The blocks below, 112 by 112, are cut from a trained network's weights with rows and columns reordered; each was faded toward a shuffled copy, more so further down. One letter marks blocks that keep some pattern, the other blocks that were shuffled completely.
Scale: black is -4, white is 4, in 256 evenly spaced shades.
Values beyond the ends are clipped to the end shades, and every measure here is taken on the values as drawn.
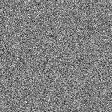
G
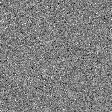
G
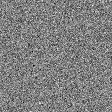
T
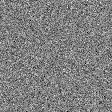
G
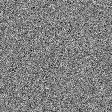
T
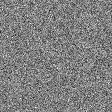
T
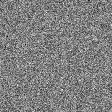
T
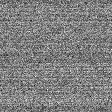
G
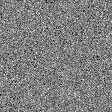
G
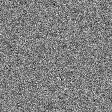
T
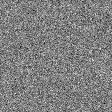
T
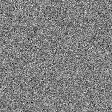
G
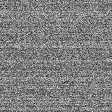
G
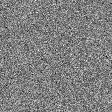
T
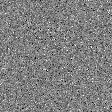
T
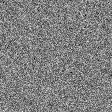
T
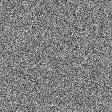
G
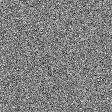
T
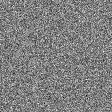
T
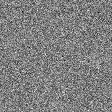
T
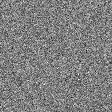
T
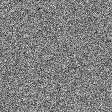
T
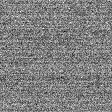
G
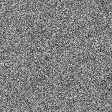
T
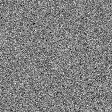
T
